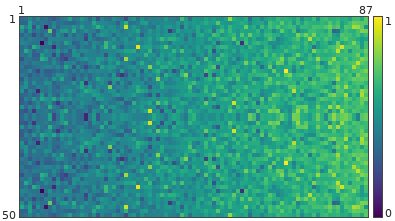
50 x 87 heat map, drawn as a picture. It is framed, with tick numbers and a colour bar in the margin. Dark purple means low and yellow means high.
The texture is fine-grained noise. It is mirror symmetric from top to bottom. No row or column stands out. Values rise toward the right. There are no regular stripes.
